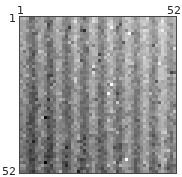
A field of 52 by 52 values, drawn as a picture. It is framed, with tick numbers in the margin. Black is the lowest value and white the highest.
There is an overall slope up to the top right. The ninth with the lowest average is the bottom left. The ninth with the highest average is the top right. Stripes running up and down repeat 9 times from left to right. The histogram is bell-shaped.
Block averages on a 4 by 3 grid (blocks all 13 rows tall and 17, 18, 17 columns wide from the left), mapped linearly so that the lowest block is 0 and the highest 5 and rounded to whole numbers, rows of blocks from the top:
3 4 5 | 2 3 4 | 1 2 3 | 0 1 2
